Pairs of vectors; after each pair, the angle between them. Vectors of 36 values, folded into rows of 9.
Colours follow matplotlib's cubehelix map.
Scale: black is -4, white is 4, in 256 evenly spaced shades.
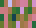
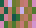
partly aligned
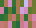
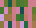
partly opposed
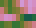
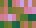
nearly parallel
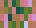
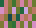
partly aligned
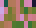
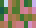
nearly opposite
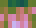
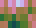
nearly opposite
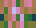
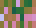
nearly opposite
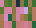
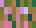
nearly parallel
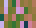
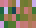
partly aligned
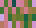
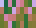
partly aligned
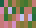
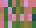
partly aligned
